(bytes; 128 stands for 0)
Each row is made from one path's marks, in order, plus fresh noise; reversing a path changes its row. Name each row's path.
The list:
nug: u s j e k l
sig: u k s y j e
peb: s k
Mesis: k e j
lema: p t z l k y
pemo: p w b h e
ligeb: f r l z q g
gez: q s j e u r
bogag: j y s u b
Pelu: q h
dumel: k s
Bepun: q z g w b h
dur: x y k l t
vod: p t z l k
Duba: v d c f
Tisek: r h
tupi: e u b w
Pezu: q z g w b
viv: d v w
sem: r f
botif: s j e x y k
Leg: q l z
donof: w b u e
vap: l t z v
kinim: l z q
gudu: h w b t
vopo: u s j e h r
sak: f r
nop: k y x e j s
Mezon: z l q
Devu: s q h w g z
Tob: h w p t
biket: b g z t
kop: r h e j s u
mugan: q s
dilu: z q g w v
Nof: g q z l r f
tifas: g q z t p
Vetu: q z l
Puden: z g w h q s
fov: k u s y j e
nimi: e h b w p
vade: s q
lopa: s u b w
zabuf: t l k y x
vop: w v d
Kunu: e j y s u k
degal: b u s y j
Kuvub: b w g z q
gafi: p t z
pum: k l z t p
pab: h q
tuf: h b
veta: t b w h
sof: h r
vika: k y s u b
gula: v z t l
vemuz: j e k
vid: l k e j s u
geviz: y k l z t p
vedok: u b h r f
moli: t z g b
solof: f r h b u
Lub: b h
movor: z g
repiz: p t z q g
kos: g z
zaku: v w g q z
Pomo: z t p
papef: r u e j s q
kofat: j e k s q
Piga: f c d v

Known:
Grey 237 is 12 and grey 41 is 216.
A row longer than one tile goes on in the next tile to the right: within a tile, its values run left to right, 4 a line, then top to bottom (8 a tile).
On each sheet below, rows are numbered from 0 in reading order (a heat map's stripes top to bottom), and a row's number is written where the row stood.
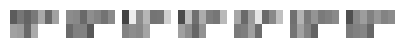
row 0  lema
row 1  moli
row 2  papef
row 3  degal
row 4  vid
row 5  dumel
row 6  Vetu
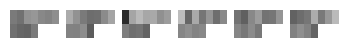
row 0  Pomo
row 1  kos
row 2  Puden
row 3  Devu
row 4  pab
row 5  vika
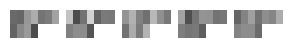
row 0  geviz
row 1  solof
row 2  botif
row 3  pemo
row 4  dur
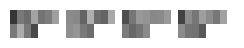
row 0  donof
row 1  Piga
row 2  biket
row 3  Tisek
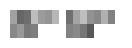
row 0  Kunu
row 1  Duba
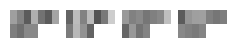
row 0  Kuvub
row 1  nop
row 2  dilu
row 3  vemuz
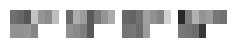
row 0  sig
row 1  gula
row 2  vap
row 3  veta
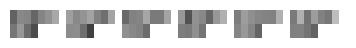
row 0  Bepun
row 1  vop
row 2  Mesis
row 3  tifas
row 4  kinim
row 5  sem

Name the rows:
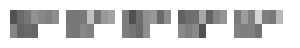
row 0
Lub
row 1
bogag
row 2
gafi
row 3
sof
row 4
kop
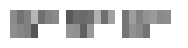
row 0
sak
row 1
vod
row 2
mugan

